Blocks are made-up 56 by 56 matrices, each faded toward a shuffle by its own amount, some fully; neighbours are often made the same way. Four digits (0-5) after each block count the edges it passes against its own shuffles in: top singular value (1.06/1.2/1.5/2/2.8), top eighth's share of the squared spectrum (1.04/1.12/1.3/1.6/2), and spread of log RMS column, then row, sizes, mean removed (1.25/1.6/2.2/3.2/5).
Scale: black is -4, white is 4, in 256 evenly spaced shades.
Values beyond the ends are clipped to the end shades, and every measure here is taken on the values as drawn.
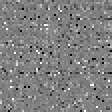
3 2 0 1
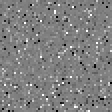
0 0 0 0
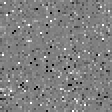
2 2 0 0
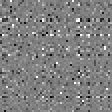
4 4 1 2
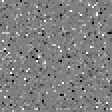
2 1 0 0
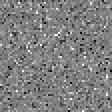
0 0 0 0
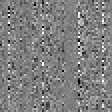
2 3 4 0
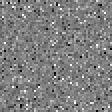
0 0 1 0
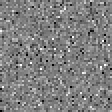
0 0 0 0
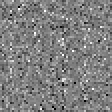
1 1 2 0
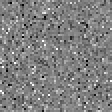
0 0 1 0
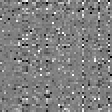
4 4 2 2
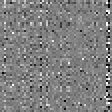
4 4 3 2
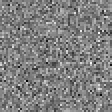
3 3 1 1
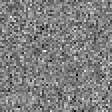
2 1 1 0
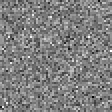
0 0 0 1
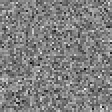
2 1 0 0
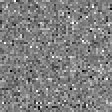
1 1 0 2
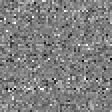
1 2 0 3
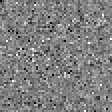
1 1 0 1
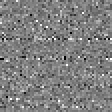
2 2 0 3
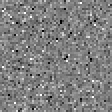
0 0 0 0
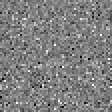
0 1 0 1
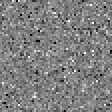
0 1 0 0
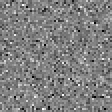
1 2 0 2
